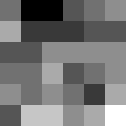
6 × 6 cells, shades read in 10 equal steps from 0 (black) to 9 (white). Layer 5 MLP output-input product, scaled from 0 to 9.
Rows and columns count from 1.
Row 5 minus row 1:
1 4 5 1 -2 1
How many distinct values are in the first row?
4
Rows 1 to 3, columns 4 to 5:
3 4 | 2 3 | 5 5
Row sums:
16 18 26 26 26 37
